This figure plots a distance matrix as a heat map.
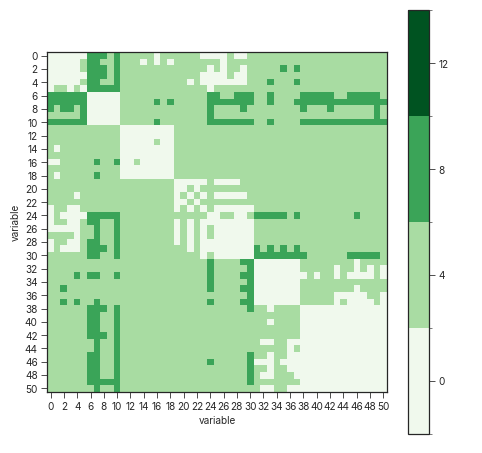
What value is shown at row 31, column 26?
4
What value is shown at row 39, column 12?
4
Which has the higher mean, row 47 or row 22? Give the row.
22
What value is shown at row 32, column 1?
4
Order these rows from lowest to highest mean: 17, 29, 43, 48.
43, 48, 17, 29
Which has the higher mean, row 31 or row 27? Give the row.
31
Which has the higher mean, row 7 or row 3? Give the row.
7
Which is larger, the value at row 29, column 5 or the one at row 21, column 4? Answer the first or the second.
the first
